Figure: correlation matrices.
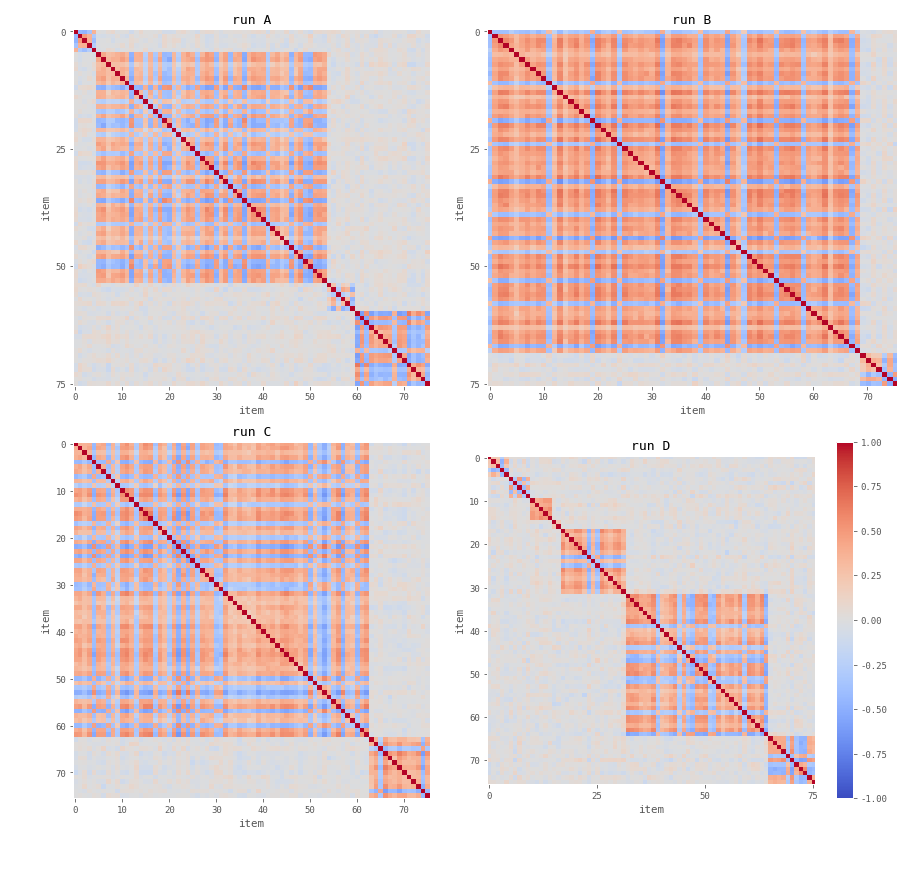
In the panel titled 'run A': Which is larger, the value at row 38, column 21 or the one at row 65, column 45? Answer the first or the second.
the first
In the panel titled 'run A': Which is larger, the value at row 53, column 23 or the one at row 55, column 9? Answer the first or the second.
the first
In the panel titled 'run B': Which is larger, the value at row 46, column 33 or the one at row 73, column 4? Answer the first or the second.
the first
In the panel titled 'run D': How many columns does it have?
76
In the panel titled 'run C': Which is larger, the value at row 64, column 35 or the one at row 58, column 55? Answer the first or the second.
the second
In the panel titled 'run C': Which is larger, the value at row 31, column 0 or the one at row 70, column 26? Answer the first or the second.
the second
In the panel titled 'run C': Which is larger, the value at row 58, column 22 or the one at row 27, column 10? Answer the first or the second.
the second
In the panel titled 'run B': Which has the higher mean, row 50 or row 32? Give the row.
50
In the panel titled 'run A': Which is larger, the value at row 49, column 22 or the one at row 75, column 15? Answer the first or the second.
the first
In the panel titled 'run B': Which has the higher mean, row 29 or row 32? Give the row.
29
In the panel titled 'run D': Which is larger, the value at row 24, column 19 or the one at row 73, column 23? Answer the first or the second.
the first
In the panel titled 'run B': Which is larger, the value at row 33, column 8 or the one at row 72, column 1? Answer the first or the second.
the first
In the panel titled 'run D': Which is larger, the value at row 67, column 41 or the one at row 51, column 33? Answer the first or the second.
the first
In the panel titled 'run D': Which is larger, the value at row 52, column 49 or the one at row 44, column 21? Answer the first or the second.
the second
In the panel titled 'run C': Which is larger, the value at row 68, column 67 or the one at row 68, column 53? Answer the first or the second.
the first
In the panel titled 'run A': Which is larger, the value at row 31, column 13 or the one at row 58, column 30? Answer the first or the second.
the first
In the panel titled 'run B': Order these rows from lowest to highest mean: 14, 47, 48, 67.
67, 47, 14, 48
